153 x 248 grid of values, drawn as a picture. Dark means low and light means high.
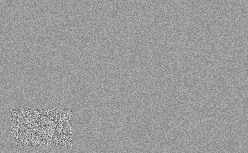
Values change most from cell to cell in the bottom left. There are no regular stripes. A few values lie far out on both sides of the bulk. The halves do not mirror each other. In the bottom left lies a patch that is rougher than the rest.
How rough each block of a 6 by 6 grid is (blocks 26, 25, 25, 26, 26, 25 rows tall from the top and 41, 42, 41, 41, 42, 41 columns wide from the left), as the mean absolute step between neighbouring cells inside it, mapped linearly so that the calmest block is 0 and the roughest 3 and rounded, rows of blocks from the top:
000000
000000
000000
000000
330000
330000
